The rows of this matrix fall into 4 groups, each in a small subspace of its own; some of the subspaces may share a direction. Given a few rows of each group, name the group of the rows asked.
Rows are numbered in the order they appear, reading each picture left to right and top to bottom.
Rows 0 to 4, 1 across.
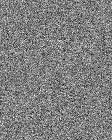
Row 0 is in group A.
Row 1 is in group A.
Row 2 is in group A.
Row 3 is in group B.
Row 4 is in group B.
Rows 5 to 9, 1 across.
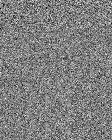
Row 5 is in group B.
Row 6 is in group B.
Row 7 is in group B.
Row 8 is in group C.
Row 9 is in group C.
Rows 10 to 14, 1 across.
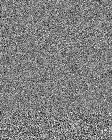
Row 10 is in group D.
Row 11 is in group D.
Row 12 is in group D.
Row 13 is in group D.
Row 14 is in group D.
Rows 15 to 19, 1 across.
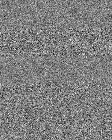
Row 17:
D
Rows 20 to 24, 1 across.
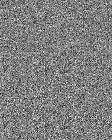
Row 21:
D
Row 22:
C
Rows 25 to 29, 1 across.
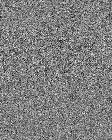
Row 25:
B
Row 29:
D
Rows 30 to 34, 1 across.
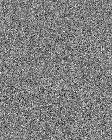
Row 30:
C
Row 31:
C
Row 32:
B
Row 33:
B
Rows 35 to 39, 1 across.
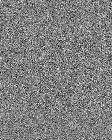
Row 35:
B
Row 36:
A
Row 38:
C
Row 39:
D
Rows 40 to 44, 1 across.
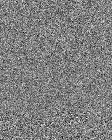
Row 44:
D
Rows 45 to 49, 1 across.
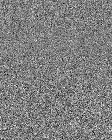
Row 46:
B
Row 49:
D
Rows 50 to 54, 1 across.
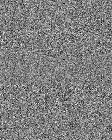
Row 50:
C
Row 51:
B
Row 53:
C
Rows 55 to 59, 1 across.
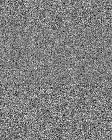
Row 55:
A
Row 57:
B
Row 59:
A
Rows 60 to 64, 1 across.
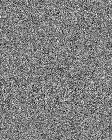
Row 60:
D
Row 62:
A
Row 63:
C
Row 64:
B
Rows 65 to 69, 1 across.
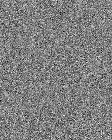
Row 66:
C
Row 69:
C
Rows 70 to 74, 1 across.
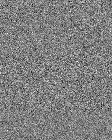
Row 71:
D
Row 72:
D
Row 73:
C
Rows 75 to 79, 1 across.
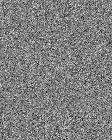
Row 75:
C
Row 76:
B
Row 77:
C
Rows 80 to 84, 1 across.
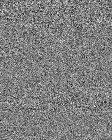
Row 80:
B
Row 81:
A
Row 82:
D
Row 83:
D
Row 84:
B
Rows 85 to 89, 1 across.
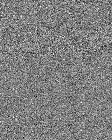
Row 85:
B
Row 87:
A
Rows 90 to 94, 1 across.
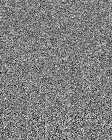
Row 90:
B
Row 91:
B
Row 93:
C
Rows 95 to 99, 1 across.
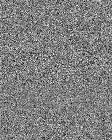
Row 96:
D
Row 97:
D
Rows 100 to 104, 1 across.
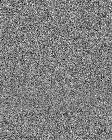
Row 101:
D
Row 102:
C
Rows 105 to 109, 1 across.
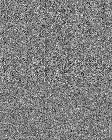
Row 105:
A
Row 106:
C
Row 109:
B
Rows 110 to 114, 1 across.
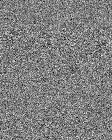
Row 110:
D
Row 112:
D
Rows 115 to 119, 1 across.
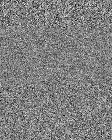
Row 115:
C
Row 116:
D
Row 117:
A
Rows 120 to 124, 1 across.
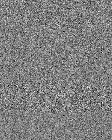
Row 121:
C
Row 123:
A
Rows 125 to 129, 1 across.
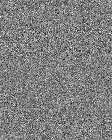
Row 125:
B
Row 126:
B
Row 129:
A
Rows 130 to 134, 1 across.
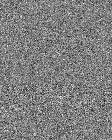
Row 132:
C
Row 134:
D
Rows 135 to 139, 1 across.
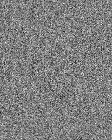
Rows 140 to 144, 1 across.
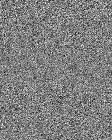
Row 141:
C
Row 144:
B
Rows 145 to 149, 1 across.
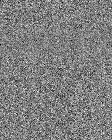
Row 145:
B
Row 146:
D
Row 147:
A
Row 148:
A
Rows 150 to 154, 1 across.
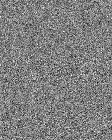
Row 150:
D
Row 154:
D
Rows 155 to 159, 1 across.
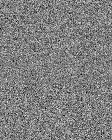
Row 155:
B
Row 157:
B
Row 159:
C
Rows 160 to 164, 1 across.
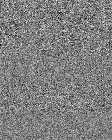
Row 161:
B
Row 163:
A
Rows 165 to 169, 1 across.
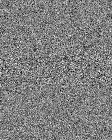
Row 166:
D
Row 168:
B
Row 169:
D
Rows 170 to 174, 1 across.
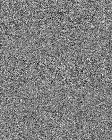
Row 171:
B
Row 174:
A
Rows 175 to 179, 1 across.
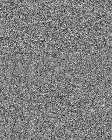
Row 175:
B
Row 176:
D
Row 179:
C
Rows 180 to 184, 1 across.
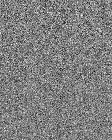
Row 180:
A
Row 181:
D
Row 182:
A
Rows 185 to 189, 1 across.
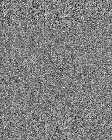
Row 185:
C
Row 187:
A
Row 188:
C
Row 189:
C
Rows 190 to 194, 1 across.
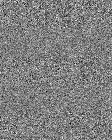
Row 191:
A
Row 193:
B
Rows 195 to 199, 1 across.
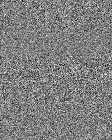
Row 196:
B
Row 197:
D
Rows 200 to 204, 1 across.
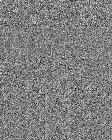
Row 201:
C
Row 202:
B
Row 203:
C
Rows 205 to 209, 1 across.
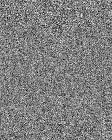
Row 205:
A
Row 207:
C
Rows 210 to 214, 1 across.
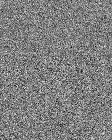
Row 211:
B
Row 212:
A
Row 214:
A
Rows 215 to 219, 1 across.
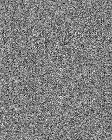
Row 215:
C
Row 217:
A
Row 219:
B
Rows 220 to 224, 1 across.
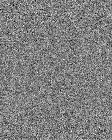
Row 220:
B
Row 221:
B
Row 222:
C
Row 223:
B
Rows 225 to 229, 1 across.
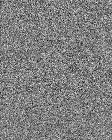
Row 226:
A
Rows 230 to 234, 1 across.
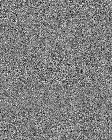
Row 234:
D
